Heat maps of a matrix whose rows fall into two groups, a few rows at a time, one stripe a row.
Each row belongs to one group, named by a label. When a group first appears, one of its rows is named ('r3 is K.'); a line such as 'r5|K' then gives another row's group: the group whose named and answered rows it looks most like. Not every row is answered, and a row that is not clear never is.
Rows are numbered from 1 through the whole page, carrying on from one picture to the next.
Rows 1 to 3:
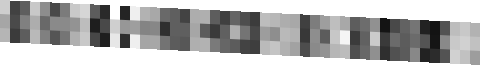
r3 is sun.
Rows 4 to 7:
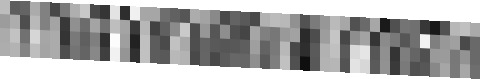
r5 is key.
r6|key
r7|key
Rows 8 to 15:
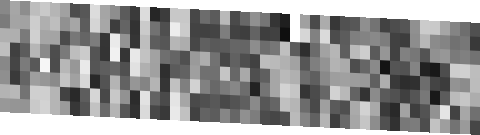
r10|key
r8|key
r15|key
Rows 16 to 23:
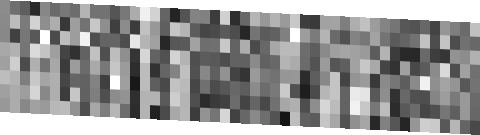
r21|key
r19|key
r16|sun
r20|key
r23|key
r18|sun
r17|key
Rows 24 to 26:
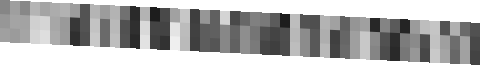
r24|key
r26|key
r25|key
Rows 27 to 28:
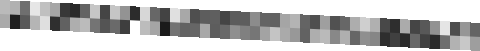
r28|sun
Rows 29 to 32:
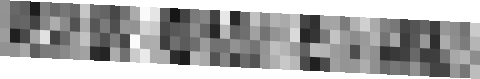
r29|sun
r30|sun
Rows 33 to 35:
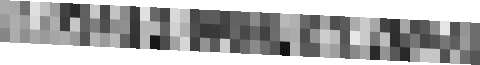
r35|key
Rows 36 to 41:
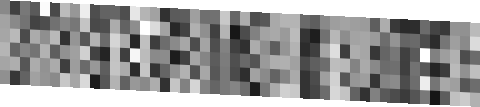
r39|sun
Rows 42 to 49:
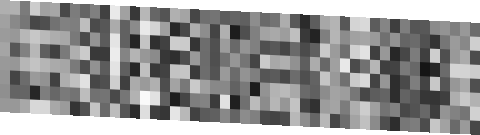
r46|key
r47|sun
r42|key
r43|sun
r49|key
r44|key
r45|sun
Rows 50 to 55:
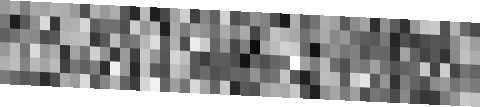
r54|key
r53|key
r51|sun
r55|sun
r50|key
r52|sun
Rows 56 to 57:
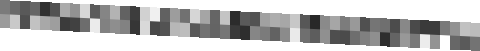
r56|sun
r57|key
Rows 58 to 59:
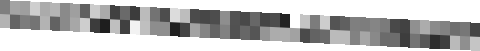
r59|sun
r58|key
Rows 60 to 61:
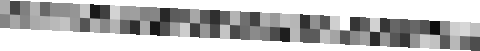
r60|sun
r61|key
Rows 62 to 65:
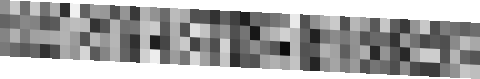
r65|sun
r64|key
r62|key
